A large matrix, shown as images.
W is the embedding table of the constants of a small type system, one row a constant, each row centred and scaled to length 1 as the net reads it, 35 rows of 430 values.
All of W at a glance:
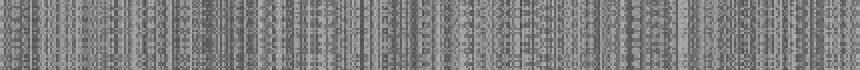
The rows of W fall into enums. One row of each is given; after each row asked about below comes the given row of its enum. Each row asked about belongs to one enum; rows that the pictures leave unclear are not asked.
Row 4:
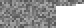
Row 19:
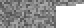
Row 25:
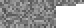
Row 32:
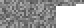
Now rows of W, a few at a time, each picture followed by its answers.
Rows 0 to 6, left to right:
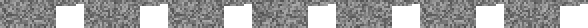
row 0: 25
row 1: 32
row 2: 25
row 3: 19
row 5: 25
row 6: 32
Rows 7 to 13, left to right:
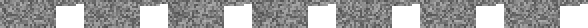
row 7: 25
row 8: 4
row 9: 19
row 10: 19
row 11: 32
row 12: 25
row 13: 25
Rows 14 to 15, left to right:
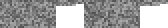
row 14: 4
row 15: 19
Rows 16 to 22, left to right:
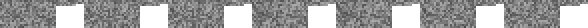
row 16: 4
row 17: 32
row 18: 32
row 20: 19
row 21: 25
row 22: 25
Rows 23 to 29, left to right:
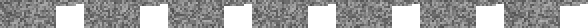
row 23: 19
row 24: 32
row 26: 32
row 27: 4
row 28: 4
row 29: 19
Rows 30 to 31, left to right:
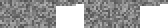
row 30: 4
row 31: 32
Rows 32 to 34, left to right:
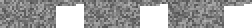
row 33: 4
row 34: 19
